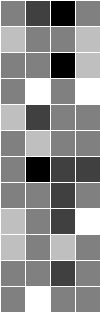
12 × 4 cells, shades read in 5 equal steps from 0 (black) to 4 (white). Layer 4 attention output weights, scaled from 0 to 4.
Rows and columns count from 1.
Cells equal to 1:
7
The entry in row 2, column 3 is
2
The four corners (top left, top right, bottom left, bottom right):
2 2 2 2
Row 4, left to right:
2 4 2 4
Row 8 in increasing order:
1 2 2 2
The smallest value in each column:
2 0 0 1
